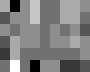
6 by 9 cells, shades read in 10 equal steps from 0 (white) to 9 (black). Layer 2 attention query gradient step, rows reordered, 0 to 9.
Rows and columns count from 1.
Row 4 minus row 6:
1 3 -1 -5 1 0 -3 -4 -2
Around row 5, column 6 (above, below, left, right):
4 4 5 5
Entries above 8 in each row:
1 0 0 0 0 1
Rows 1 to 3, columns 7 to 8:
3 3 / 3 3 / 5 4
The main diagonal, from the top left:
3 4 4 4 5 4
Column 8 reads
3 3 4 3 5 7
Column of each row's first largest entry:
2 1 9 1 1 4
